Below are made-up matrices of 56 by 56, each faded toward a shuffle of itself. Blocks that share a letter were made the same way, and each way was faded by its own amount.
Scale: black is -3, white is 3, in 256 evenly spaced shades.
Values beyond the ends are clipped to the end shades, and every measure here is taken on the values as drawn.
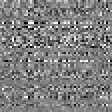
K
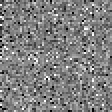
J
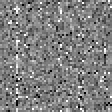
J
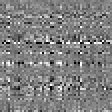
K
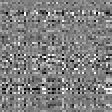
K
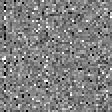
J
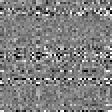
K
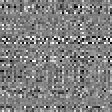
K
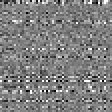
K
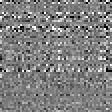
K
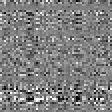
K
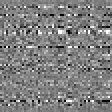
K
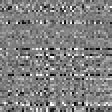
K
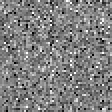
J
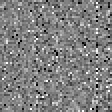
J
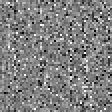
J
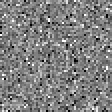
J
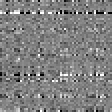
K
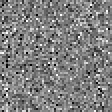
J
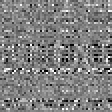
K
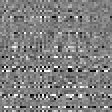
K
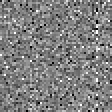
J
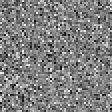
J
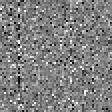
J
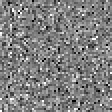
J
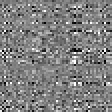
K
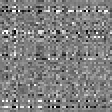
K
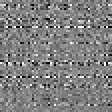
K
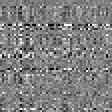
K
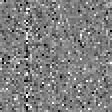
J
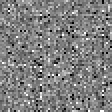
J
